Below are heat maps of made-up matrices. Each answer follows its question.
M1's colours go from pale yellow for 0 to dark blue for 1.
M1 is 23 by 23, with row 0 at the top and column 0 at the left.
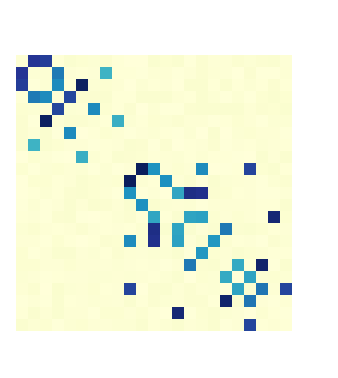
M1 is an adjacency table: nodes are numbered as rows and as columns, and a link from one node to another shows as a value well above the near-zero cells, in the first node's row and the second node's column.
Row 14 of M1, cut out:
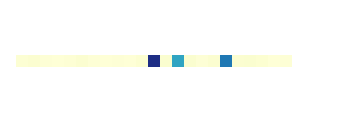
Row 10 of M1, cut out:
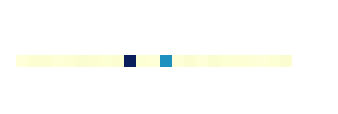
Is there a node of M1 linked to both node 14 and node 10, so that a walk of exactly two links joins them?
no
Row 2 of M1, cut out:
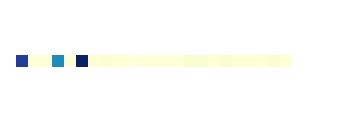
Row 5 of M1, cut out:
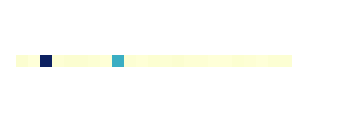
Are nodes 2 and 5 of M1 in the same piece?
yes
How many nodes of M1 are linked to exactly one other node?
7
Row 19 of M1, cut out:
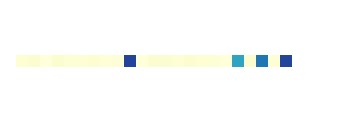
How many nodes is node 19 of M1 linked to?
4
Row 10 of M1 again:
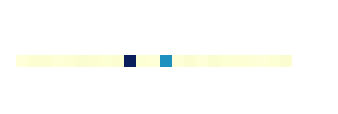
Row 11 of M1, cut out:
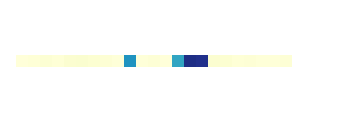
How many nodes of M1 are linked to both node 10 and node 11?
1
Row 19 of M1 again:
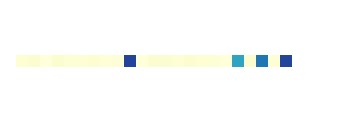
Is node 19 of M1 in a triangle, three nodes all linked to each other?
no
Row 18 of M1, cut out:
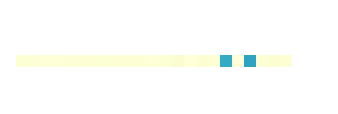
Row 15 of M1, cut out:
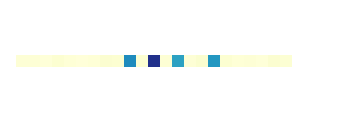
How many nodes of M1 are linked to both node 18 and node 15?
0
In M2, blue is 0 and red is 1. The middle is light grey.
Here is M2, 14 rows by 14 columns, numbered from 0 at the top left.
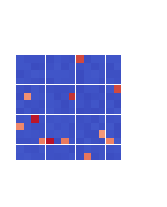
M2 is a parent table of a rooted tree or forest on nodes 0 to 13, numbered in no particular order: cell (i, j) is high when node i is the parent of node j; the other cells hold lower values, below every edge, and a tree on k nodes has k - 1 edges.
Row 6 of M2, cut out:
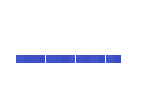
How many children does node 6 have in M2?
0
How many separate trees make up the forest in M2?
2
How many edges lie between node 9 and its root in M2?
4
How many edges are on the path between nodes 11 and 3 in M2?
1
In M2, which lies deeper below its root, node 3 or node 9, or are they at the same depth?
node 9
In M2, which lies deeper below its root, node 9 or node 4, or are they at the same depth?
node 9
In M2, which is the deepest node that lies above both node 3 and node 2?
11
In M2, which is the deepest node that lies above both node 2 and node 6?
11
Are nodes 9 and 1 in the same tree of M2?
no
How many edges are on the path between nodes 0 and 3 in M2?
5
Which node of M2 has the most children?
11
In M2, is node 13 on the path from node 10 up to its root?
no
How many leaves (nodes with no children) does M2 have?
6
